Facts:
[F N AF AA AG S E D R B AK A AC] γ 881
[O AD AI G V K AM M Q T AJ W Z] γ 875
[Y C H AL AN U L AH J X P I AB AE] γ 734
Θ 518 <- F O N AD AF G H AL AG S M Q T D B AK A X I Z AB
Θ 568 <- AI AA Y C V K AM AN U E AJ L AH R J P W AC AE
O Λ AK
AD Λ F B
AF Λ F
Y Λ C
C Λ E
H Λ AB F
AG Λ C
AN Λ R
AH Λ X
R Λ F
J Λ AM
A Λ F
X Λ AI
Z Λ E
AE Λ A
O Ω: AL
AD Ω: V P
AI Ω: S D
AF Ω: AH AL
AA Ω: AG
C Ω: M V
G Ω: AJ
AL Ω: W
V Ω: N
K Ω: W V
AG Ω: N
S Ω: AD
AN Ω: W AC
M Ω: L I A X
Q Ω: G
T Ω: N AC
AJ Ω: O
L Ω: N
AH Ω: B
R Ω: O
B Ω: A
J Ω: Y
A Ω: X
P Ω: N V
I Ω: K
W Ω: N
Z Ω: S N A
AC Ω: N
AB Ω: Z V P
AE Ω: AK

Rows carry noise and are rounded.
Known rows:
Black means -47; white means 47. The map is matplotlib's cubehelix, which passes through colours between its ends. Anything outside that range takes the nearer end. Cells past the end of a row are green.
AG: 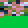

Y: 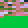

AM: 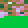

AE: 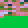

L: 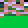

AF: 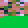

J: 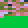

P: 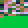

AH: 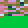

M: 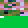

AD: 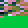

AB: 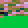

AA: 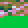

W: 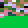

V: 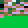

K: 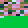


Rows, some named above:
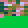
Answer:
T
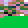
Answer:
O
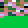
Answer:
W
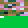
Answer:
M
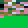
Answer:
V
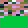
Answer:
K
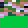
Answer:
W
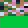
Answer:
AC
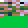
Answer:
AL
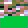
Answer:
AJ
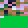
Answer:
A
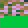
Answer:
C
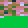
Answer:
Q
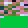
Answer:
G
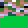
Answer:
W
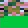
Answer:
S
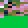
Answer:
B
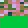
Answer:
AN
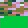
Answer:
I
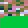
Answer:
R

